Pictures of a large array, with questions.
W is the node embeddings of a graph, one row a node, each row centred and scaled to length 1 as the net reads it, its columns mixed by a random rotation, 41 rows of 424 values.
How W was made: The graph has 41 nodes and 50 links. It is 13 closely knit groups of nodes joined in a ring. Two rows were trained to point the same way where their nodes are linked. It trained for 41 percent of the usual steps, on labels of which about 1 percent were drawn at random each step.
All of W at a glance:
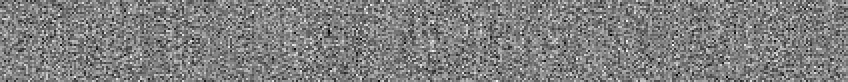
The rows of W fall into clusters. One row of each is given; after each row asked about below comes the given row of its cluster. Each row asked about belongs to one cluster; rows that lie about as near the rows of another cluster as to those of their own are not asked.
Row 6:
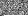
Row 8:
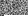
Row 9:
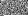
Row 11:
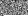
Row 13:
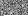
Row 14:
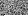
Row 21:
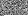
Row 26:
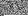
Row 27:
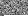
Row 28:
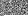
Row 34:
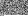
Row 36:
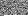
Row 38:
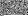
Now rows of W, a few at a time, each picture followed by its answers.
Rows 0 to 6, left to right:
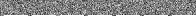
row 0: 13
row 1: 11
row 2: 28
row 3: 6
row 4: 8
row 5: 27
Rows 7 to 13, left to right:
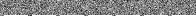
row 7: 36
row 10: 21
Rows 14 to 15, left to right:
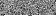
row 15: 9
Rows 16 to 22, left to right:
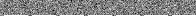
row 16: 34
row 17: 9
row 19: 26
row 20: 21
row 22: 8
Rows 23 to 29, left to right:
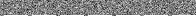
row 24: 34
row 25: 21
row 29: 38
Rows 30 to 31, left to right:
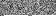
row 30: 26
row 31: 28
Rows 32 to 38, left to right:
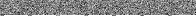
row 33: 36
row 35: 14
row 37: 9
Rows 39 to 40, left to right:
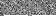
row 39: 27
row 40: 13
